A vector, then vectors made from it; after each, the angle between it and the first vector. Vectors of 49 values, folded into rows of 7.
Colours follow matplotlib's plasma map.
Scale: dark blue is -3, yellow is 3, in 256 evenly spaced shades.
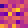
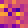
nearly opposite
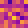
partly aligned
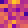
partly opposed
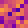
partly opposed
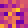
nearly parallel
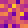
partly opposed
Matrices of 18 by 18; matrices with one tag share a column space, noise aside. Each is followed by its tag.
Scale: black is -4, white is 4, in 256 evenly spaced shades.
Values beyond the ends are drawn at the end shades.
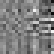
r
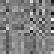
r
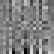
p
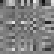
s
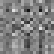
r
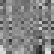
p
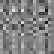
r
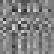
r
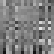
p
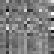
r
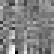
p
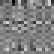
s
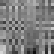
p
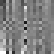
p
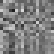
r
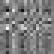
r
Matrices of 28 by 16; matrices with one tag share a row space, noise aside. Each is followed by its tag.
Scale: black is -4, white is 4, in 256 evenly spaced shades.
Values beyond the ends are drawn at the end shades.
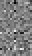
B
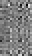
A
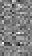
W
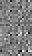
A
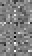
B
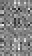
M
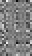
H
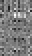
M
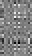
M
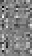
H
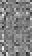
H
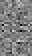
W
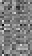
W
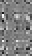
H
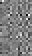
A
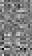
W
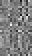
A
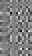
A
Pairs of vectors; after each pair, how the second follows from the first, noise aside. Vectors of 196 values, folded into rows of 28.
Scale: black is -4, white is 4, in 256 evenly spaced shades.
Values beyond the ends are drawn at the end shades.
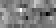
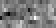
reversed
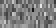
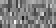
reversed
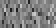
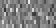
negated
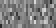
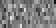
reversed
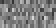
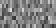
reversed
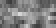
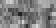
negated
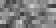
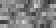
reversed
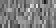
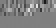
partly zeroed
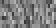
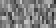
negated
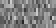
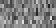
negated
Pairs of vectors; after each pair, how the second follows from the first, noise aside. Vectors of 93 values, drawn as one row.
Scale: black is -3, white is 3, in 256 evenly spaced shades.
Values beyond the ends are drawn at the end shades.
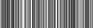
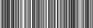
copied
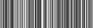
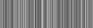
shrunk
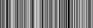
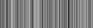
shrunk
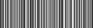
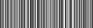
copied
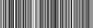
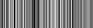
negated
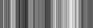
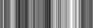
copied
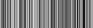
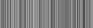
shrunk
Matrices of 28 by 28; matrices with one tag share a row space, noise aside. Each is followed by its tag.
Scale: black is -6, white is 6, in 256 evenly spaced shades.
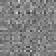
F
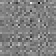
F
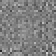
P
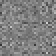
P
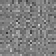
F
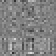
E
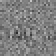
F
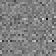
P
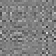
P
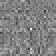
F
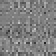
F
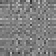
F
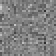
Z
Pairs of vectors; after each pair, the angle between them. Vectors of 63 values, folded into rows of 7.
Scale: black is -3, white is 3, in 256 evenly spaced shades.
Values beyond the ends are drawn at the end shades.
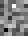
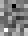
nearly opposite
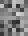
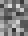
nearly opposite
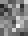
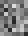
partly aligned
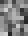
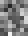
nearly opposite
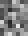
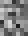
nearly opposite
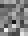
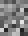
nearly opposite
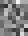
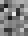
partly aligned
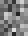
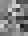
partly opposed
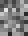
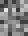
nearly parallel
